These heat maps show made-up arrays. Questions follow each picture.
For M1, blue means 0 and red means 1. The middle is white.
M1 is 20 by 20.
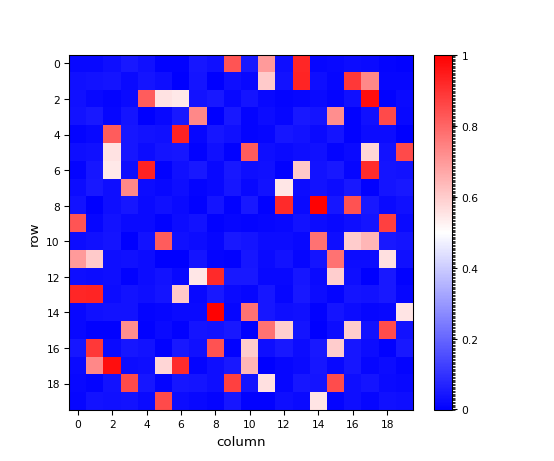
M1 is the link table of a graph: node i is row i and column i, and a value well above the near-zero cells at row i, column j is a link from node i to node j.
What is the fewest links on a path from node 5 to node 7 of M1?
5
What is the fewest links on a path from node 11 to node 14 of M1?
4
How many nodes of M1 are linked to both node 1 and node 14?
0
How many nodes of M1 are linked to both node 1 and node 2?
1
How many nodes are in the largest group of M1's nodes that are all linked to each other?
3
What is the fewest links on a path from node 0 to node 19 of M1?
5
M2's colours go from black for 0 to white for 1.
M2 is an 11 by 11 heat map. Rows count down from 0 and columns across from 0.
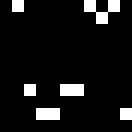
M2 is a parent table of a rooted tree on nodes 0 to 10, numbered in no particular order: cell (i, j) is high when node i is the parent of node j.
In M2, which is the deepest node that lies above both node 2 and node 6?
7
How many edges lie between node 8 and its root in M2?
2
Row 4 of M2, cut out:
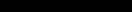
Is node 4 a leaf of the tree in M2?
yes
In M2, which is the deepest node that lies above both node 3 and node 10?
9
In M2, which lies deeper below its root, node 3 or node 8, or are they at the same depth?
the same depth
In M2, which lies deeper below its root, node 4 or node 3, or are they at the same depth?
the same depth
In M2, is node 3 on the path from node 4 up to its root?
no
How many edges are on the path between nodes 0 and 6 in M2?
2
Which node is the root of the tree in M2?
0
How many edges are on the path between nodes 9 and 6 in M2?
3
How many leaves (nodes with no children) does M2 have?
7
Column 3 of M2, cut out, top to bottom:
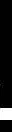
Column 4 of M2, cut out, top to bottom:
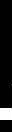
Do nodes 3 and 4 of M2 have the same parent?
yes
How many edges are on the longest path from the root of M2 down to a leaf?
2
